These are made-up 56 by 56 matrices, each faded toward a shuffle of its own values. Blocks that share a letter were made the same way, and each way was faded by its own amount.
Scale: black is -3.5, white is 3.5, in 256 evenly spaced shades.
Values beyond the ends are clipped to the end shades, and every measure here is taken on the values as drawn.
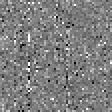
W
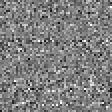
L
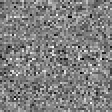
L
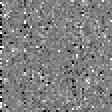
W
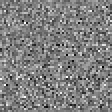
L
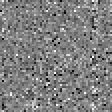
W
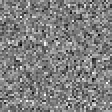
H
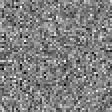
H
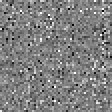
W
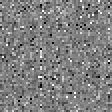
W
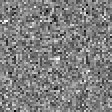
H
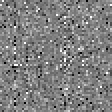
W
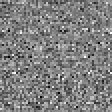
L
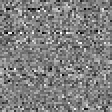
L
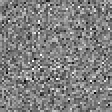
H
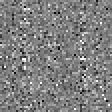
W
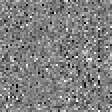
W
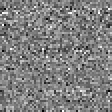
L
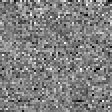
L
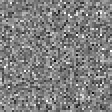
H
